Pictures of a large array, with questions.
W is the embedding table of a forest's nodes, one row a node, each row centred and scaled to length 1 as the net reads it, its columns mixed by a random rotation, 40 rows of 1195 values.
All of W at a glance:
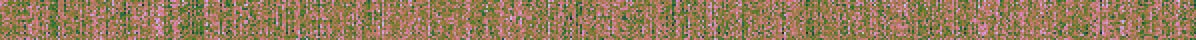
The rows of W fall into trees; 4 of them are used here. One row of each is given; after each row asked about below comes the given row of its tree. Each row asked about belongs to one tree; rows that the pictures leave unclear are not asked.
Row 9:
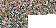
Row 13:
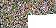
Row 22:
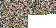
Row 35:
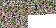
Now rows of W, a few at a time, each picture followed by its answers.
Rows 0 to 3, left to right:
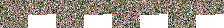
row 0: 13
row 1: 13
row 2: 9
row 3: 13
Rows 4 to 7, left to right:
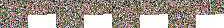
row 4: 13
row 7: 35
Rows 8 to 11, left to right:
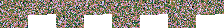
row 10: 35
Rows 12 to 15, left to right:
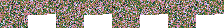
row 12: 9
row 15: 9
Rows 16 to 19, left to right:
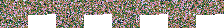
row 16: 22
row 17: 9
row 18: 9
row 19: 22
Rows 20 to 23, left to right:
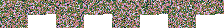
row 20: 35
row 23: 13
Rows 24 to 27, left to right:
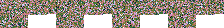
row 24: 9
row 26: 13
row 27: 35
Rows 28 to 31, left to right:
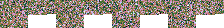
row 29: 35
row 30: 22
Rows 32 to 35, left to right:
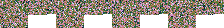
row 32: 13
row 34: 13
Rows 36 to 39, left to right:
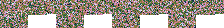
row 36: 22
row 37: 9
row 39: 13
